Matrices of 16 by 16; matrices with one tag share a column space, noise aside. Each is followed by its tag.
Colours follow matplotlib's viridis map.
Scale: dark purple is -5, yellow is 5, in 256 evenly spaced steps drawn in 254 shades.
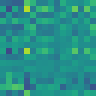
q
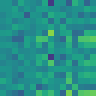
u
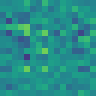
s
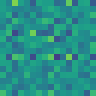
u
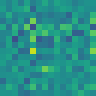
s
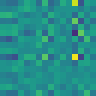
u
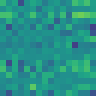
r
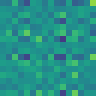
u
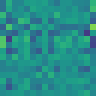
s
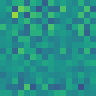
q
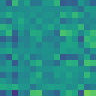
u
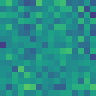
q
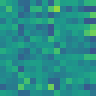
q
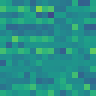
q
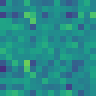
r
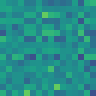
u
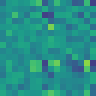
r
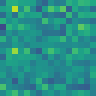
q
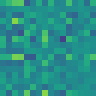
u
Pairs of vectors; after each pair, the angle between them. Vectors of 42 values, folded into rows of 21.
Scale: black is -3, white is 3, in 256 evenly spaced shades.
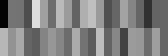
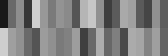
nearly parallel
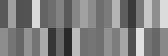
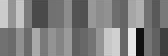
partly opposed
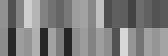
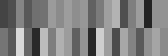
orthogonal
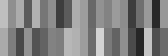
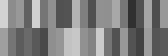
nearly parallel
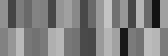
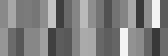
nearly opposite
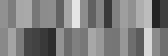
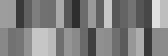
nearly opposite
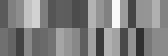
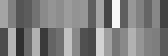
orthogonal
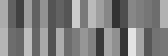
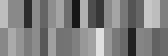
partly opposed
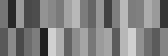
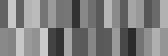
nearly opposite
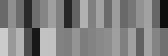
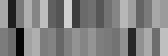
partly opposed
